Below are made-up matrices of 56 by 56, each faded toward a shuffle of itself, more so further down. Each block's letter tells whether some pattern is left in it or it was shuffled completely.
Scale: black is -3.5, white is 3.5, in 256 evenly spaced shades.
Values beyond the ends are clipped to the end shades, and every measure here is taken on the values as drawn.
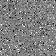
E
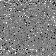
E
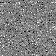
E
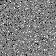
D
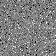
D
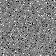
D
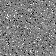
D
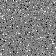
D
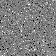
D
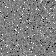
D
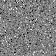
D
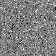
E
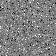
D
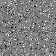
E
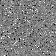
E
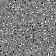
E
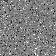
D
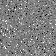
D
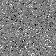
E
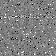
E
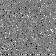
E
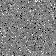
D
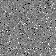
E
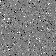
D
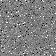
D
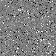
E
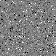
E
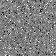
D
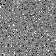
E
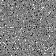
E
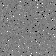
D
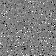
E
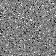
D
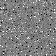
E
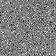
D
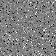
E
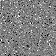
E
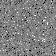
D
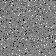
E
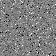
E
